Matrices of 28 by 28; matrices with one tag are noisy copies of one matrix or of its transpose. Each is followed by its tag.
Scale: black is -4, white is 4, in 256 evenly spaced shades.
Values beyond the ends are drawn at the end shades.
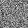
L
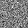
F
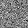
F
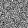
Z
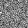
Z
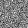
Z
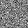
F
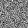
Z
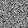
F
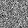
F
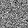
F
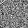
L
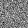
Z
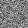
Z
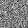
F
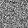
L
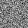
Z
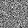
F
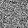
L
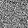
L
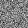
Z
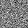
F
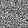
F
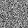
F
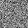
L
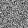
Z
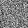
L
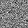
F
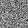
F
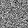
F
